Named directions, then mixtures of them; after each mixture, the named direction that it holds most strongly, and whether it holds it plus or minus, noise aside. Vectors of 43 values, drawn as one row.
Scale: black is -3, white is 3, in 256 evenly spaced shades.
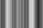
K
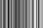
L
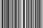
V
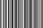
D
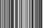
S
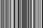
S, minus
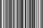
V, minus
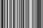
D, minus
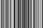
S, minus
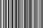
D, plus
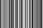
S, plus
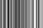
L, plus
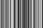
S, minus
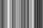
K, plus
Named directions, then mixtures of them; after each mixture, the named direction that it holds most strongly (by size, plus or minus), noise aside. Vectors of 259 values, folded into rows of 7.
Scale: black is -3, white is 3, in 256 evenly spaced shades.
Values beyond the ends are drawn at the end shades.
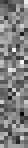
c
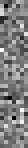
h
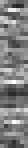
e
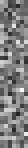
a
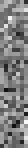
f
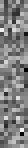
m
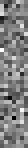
h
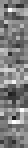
e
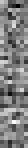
a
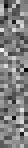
h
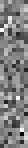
f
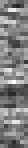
e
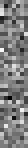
h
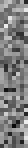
f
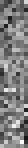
f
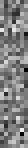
m
